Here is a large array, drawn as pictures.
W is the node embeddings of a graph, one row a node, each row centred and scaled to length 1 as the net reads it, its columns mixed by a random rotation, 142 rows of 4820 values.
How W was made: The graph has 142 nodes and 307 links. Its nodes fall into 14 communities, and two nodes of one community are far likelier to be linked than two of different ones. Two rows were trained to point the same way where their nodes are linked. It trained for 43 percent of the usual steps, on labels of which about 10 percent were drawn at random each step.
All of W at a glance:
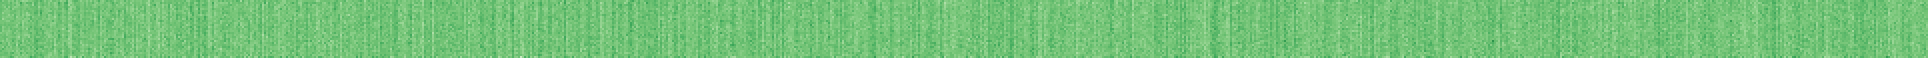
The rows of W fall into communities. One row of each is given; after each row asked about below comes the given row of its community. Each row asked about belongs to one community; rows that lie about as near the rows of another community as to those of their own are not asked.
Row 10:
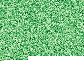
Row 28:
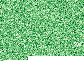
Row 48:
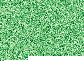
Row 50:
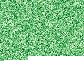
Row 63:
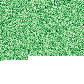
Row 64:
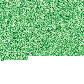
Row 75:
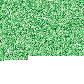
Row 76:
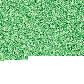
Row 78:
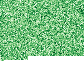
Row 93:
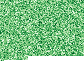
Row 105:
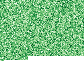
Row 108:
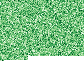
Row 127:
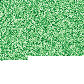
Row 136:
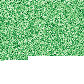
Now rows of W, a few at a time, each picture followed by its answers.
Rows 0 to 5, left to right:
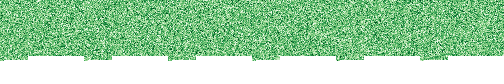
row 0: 105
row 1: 108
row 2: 63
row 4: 93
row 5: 127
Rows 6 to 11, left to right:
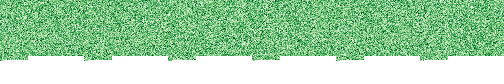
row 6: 28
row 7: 10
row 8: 136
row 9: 127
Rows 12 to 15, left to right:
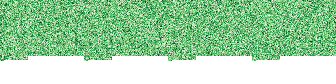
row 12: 93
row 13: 78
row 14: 48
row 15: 105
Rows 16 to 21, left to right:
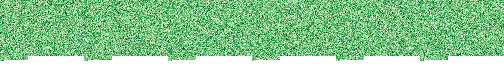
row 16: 108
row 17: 10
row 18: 75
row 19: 136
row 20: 50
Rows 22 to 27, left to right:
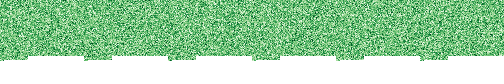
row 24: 108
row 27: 50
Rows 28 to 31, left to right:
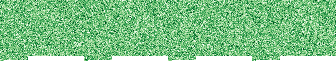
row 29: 105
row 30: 63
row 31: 105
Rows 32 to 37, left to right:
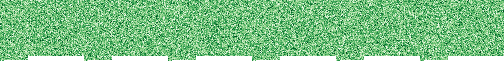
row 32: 48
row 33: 50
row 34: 75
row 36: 93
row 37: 93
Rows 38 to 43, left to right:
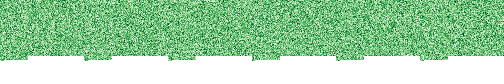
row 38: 105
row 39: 48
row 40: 48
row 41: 28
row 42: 76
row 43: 76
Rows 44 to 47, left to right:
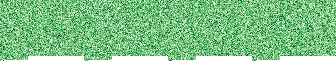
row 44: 64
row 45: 63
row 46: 108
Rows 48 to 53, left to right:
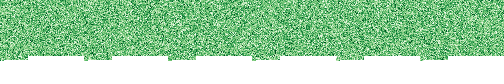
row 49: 108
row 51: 136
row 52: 64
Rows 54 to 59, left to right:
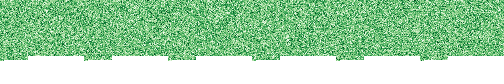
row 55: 50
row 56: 76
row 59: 93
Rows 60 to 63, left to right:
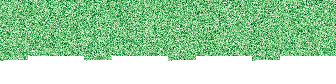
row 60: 108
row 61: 127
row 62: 10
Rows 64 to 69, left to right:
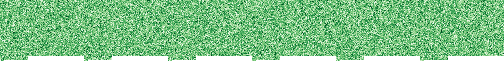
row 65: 50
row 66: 48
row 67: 108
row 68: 75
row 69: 76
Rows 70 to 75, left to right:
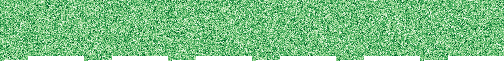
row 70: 136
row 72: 10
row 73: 63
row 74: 105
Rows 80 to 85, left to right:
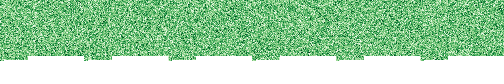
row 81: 108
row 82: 64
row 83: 50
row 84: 28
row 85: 78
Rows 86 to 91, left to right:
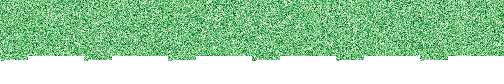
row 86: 28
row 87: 64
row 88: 76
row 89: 93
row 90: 127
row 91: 136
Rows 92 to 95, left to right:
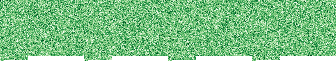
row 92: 127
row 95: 50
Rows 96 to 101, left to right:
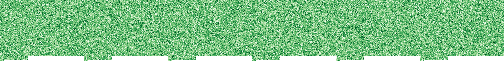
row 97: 76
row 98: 76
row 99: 50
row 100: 64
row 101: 64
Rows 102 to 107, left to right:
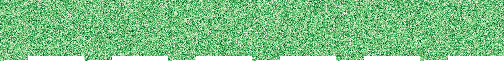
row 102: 48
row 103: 64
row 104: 10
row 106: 78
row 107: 75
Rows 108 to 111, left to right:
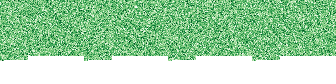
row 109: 75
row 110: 76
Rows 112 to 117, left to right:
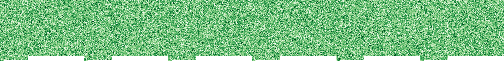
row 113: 76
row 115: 28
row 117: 48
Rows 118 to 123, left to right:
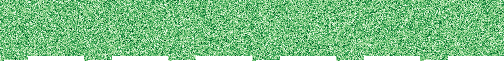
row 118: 64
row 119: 108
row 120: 127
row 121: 10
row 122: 28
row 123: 50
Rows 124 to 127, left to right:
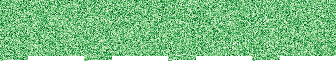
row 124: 63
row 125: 127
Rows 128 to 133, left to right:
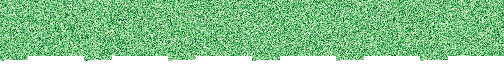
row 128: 76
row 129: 136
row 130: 75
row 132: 50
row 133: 136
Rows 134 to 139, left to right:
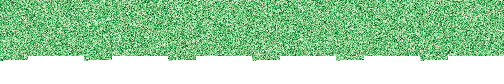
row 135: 78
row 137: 48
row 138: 136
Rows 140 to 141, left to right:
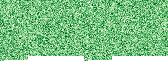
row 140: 75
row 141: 108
